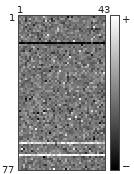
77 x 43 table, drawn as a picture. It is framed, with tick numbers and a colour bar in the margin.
A few values lie far out on both sides of the bulk. Rows 14, 64 and 70 stand out from the rest. On average the colour sits 50% of the way up the scale.
